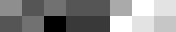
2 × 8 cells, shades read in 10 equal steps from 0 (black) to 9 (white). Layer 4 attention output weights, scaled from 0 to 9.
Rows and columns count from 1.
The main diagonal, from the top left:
5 4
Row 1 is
5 3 4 3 3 6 9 8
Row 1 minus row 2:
2 -1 4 1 1 -3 1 1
